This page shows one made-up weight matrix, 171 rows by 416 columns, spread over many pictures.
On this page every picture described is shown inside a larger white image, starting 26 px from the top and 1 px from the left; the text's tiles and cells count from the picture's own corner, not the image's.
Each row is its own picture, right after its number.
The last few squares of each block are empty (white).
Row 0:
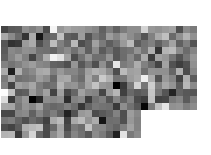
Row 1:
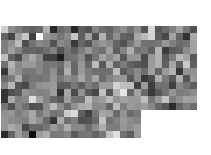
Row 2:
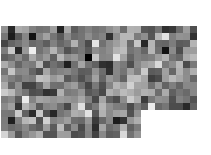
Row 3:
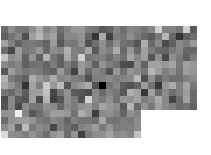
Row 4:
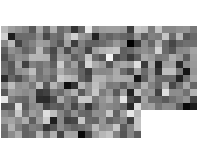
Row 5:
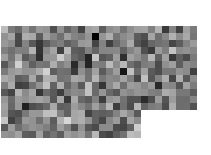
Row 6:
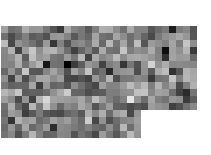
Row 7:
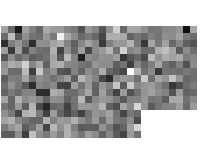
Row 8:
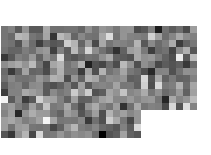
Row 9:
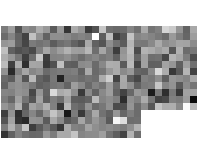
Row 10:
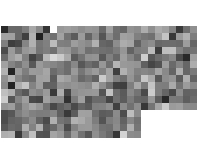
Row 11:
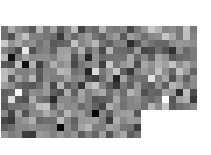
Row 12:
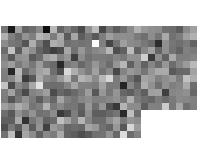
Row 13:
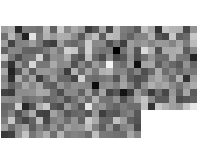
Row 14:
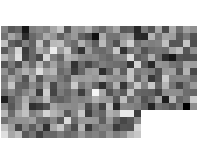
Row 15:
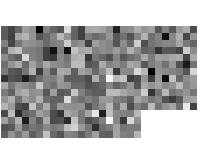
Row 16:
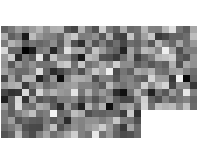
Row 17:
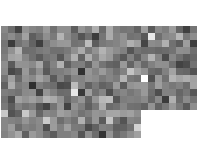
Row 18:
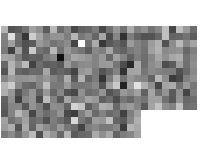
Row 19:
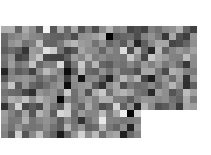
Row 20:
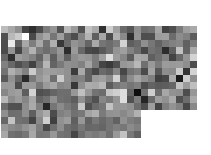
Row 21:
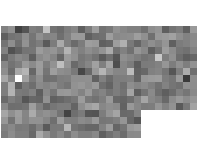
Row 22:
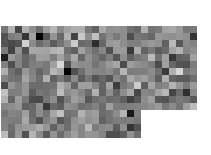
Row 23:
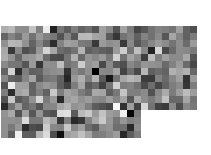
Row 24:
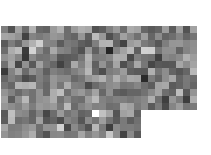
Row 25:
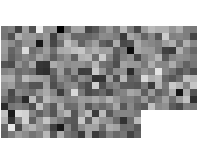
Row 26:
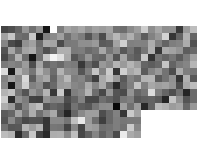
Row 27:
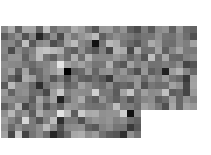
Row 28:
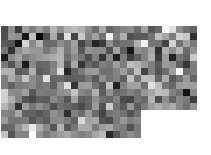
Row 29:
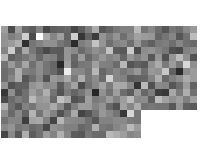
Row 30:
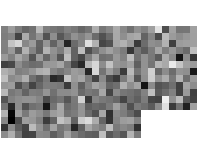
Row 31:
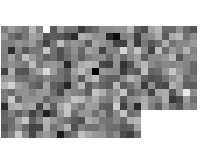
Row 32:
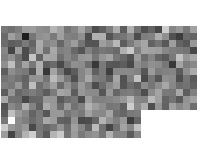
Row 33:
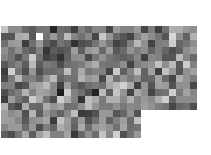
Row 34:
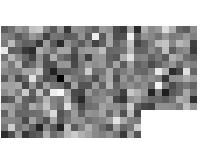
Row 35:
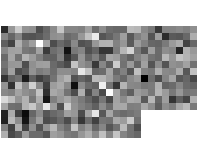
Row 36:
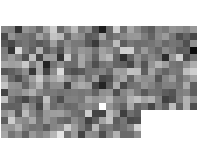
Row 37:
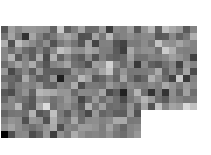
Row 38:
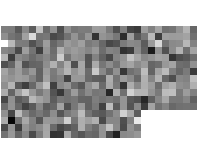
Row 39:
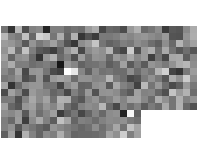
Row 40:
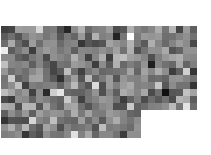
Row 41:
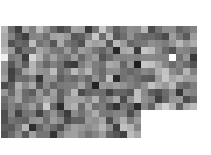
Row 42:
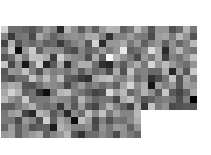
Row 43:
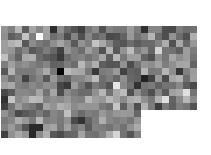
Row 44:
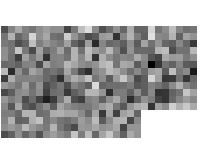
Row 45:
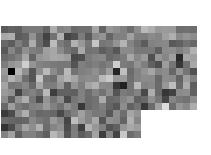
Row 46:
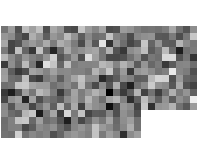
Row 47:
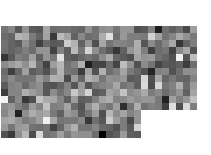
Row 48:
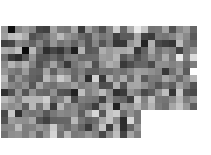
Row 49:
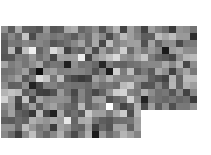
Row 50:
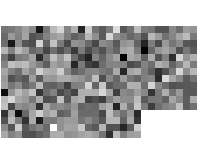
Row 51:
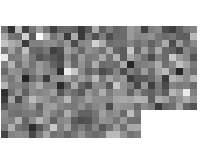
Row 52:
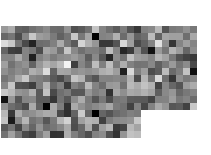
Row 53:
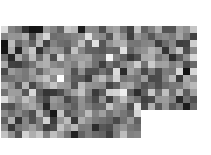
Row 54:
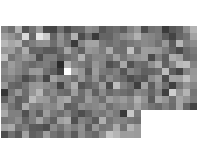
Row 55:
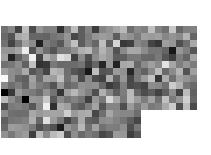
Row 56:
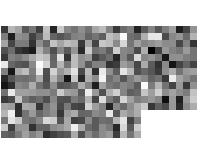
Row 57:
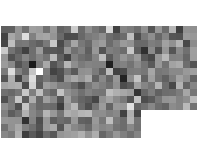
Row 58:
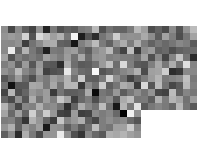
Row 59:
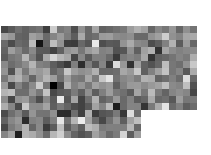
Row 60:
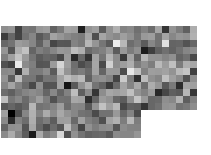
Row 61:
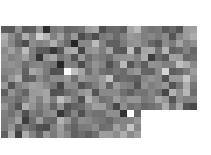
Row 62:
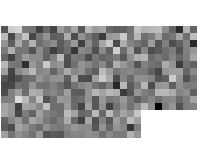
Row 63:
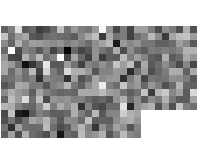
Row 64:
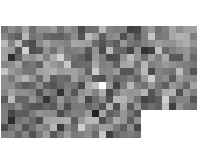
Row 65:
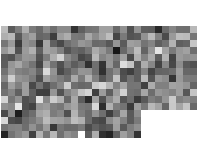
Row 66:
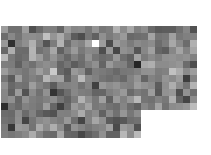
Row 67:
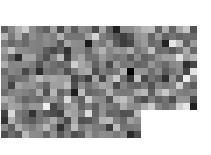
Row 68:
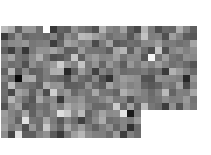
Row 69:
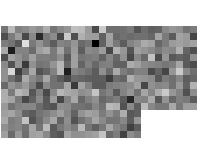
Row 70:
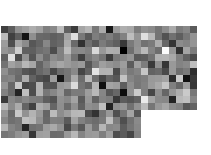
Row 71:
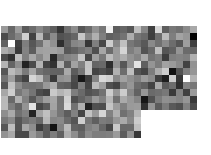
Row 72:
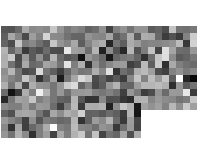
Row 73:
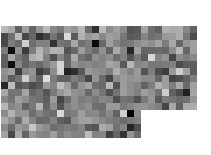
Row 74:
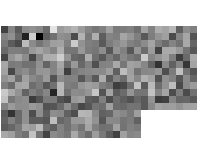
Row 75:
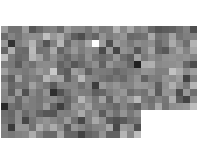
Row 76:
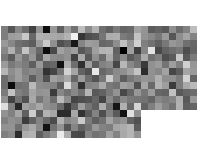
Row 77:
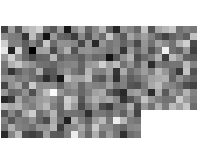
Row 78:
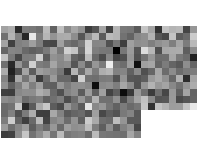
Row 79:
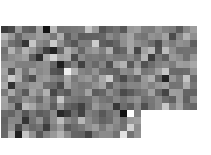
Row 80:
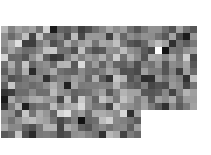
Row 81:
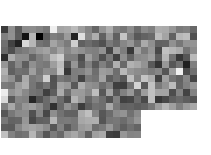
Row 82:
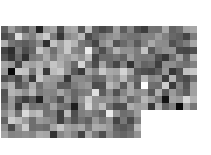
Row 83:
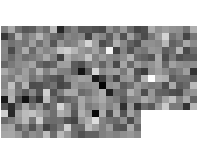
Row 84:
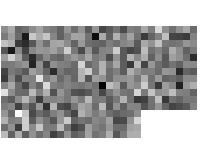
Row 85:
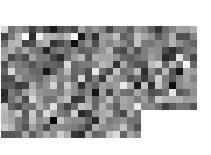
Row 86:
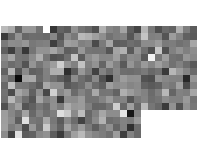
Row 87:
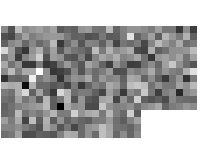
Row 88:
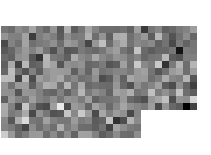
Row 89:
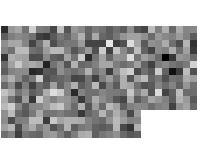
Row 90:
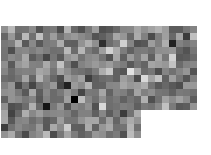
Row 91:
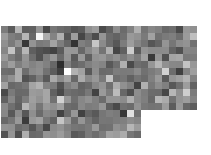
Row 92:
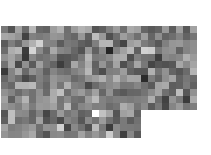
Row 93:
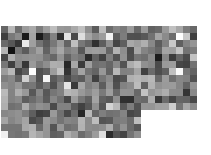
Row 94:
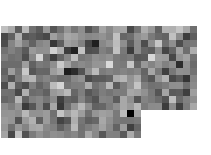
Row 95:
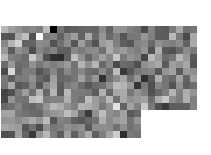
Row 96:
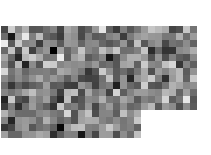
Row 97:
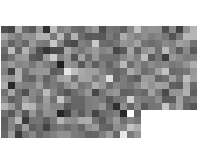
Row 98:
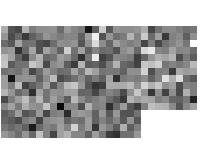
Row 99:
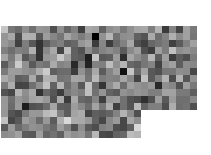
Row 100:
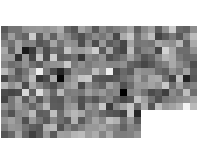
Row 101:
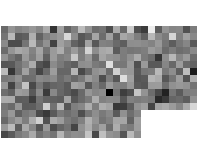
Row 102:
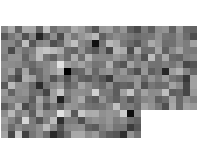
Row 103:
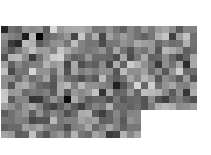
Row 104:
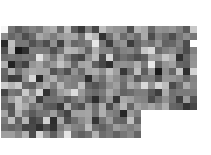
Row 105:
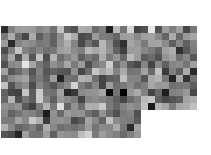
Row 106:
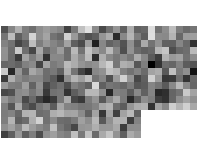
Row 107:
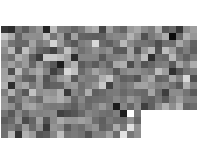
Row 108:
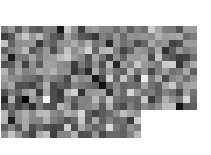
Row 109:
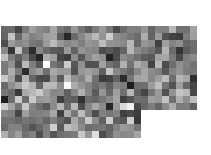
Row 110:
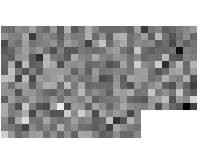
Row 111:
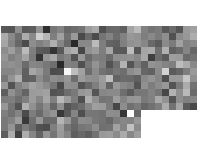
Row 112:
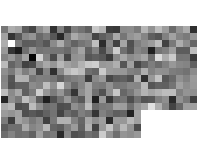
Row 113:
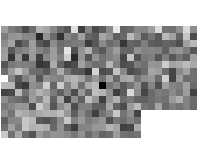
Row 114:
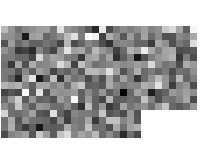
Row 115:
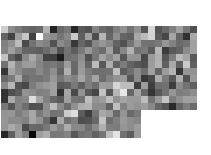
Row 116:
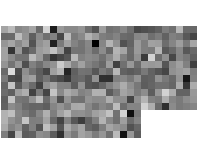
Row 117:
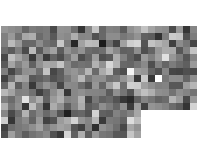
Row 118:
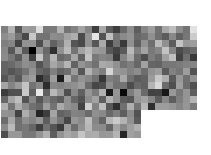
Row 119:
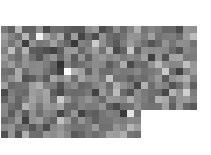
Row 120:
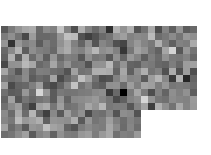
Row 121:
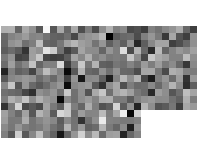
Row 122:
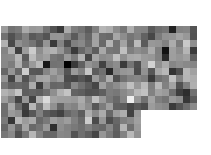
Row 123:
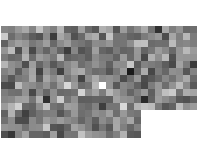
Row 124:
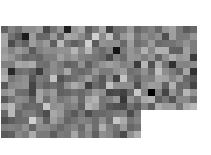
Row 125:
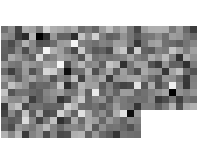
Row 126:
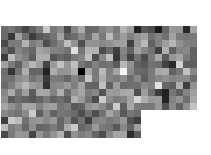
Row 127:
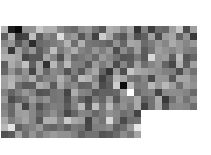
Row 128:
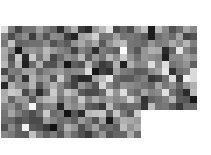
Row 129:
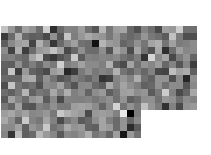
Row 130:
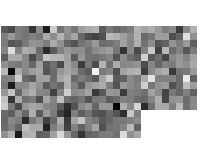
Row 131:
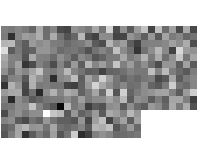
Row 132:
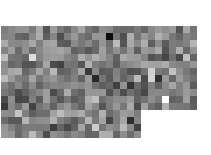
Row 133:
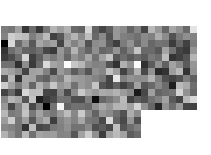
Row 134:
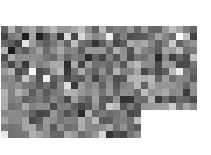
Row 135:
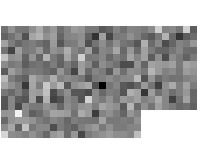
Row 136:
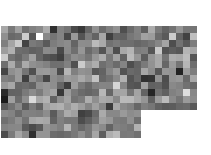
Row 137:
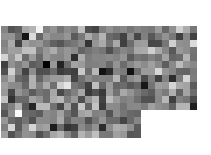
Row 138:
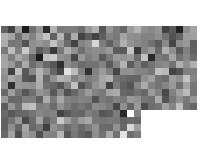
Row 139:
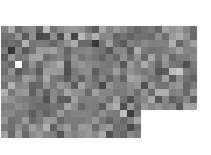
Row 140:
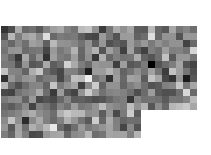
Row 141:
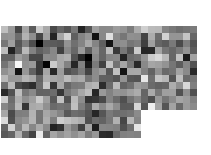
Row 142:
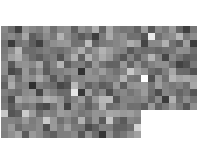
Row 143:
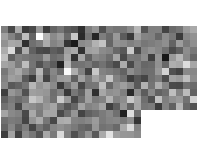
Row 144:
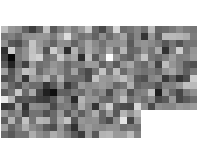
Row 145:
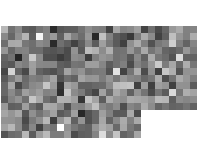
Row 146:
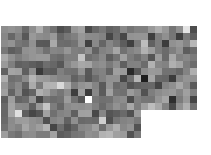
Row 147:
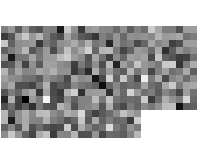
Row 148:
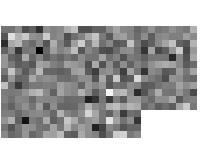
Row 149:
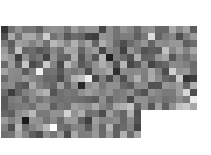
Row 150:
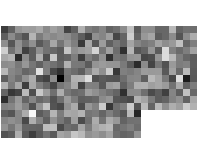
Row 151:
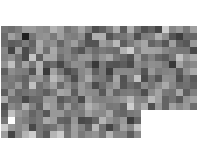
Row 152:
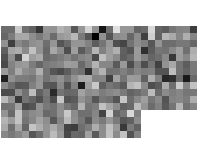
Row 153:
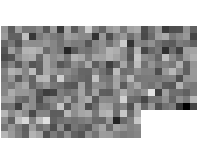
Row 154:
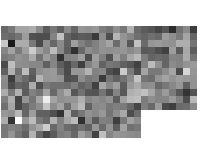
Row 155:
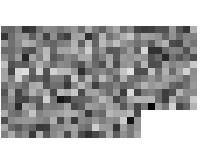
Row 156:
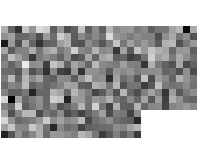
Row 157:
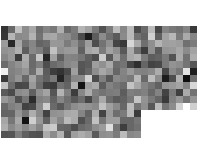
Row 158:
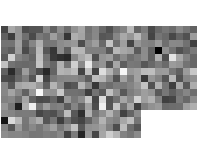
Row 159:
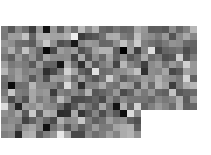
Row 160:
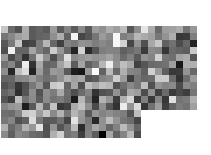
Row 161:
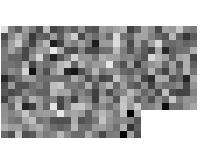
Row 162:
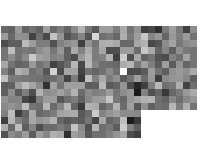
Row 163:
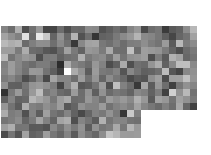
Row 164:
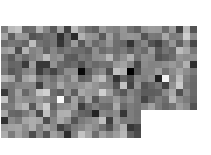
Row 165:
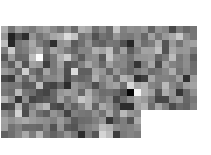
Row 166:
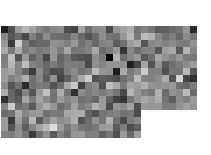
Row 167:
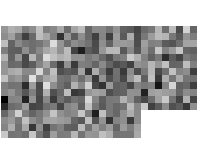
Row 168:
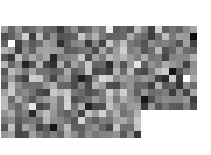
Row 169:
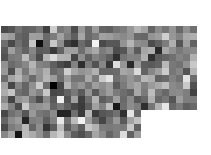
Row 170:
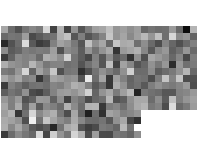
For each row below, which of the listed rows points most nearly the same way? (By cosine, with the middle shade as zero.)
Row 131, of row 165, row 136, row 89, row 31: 165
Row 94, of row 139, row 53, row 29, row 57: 139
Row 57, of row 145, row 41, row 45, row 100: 100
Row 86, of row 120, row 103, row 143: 120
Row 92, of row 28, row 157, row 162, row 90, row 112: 162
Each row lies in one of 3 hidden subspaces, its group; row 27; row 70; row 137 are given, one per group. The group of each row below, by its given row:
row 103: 27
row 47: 137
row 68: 27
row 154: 70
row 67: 137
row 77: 70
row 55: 137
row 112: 137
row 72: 70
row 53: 70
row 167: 137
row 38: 137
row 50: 137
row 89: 70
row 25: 137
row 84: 137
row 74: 27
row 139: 27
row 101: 70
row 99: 137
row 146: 137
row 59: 27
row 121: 27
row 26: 27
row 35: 137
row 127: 137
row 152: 70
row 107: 27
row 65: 137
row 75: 70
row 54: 27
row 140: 70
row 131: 70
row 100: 70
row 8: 137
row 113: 137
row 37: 70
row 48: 137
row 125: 27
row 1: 27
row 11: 137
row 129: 27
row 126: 137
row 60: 137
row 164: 137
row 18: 137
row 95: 27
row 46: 70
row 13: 70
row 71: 70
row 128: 70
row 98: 70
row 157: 70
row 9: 70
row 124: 70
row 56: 137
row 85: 27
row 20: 70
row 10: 27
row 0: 27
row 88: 70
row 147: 137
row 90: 137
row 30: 137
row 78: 70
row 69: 27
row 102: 27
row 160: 27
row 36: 137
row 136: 27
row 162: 137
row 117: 137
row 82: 137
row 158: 137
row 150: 70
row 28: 27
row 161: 27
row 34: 70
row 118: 70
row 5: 137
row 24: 137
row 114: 70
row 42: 70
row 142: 137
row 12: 27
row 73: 27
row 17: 137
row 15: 137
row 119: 27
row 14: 137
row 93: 27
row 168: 70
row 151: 137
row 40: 70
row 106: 70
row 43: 27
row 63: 137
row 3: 137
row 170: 137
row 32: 137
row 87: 70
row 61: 27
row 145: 27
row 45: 27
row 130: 27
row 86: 27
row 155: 137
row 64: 137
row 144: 70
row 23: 27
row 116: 27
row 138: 27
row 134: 27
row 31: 27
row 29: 27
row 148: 70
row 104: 70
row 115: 27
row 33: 27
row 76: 27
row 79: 27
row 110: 70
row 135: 137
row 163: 27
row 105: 70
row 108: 137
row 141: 137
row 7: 137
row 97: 27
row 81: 27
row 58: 27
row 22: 27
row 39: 27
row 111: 27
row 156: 137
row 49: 70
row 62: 137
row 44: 70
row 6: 70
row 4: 70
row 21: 137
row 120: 70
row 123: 137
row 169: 27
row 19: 27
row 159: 27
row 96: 137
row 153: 70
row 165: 70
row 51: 27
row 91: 27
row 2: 70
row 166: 70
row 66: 70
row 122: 70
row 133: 70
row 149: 70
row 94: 27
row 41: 70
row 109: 70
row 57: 70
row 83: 137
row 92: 137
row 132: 137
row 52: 137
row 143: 27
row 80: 27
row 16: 70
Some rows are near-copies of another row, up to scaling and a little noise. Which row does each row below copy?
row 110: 88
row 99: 5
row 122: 6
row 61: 111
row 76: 159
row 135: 3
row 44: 106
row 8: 47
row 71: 168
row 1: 115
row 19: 121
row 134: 93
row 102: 27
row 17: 142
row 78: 13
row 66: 75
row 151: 32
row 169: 59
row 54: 163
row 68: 86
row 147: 108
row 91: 119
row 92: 24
